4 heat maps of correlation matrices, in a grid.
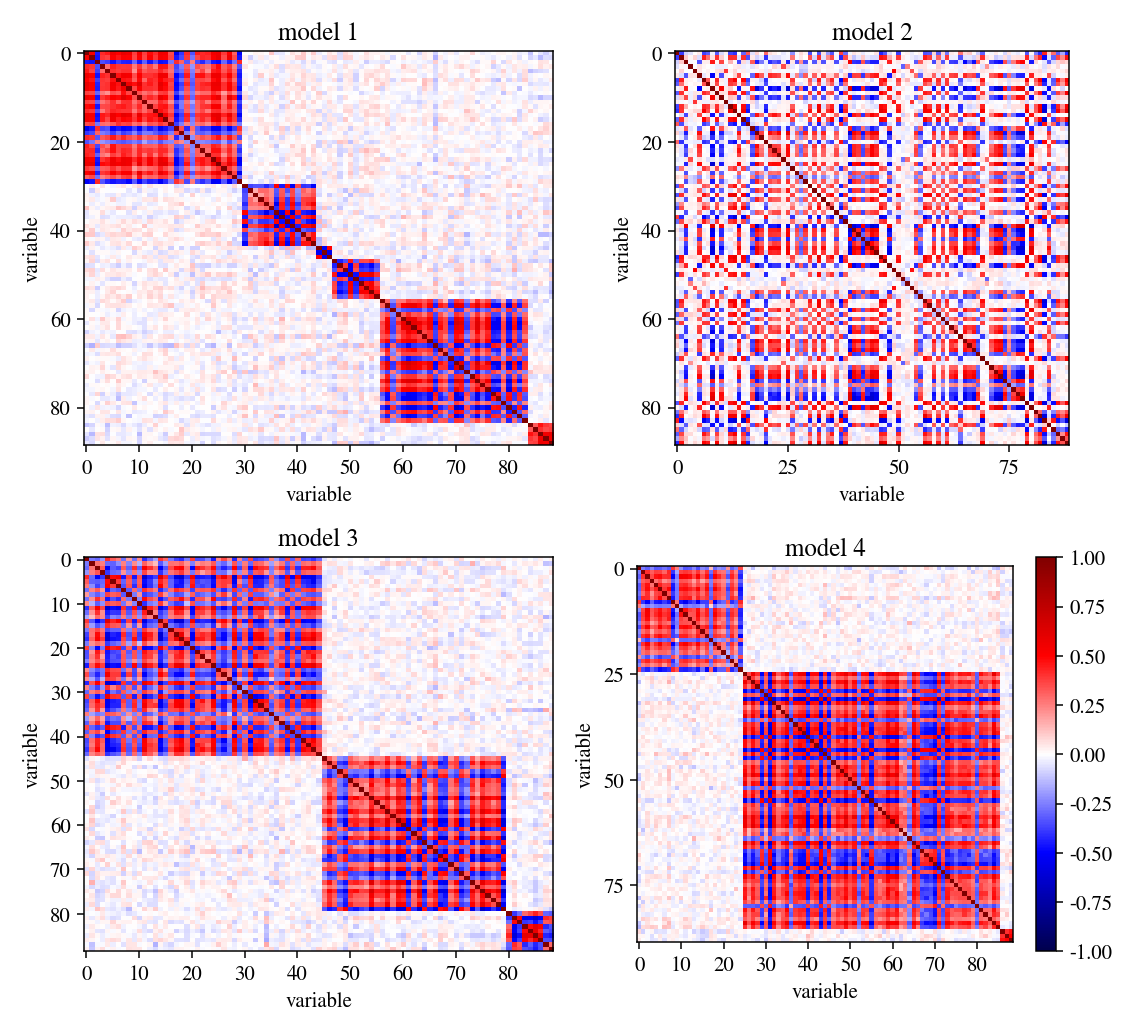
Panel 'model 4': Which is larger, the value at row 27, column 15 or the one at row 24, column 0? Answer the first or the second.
the second
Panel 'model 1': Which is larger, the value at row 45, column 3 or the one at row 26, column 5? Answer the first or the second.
the second
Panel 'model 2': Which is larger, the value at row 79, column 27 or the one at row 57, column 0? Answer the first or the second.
the first
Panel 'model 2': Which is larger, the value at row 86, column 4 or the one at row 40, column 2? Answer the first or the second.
the first
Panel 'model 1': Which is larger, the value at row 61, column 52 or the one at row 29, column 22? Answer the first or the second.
the first
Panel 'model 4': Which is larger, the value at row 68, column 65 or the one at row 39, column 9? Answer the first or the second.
the second
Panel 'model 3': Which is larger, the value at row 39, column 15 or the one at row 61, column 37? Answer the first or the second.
the second
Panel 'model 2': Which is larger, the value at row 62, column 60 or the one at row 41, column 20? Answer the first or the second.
the first
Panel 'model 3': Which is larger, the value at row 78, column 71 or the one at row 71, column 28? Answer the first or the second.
the second
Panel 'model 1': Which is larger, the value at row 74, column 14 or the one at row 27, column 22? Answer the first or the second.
the second
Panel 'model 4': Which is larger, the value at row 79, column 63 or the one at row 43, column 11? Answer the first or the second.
the first
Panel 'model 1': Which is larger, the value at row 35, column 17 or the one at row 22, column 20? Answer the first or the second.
the first
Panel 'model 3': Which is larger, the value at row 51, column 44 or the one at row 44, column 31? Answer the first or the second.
the first
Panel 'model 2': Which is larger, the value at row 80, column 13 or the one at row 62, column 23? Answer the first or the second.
the second
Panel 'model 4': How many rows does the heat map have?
89
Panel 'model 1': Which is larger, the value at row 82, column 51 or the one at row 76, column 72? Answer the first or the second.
the first
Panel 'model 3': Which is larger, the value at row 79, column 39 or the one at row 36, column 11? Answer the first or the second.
the second
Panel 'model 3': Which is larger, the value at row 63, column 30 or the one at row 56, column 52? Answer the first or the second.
the second
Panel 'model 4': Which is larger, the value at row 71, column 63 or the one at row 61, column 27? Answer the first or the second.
the second
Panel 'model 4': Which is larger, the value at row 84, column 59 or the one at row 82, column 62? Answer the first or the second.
the first
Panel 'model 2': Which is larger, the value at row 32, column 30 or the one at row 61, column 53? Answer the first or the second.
the first
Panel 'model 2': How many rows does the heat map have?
89
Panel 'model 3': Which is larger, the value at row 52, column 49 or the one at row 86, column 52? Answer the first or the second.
the second
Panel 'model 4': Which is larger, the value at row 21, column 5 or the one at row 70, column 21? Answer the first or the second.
the second
